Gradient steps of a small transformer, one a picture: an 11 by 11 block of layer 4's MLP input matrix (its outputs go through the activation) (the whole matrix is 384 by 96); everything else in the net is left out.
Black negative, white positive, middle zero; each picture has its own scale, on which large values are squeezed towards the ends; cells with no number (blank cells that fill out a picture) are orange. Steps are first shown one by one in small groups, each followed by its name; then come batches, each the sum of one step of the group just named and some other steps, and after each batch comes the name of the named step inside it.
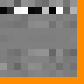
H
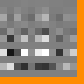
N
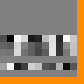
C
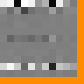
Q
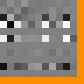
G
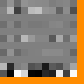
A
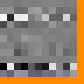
A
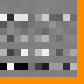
N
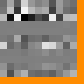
A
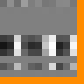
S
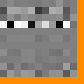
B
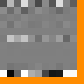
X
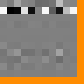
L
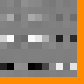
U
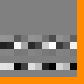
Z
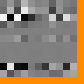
X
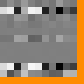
X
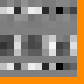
S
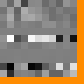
U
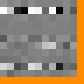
L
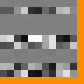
Z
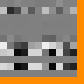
L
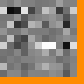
L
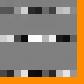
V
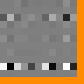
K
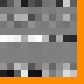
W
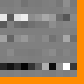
K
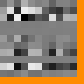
W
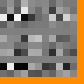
V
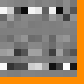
K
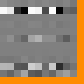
V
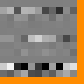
V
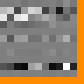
K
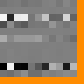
W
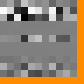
V
